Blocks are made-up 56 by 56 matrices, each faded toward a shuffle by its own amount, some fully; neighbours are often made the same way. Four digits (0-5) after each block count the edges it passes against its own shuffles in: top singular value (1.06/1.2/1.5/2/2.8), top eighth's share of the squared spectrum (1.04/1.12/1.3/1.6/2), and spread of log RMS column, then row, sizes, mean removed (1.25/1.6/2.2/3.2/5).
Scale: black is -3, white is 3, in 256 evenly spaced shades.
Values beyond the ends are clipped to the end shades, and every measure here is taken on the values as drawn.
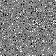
3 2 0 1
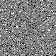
1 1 0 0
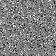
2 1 0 0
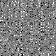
3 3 2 1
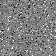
0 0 0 0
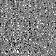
3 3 2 0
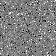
1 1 0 0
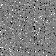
2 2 1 0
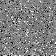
1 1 0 1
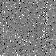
2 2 1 0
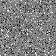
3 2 0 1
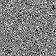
3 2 1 0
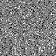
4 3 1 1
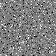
2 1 0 0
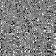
4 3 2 2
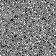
1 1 0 0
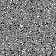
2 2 0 0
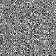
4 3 2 1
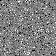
1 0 0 0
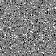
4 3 1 1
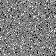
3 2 0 0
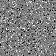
2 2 0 0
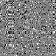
4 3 2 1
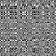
4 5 3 4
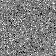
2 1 0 0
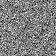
0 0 0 0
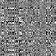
4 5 3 3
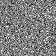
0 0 0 0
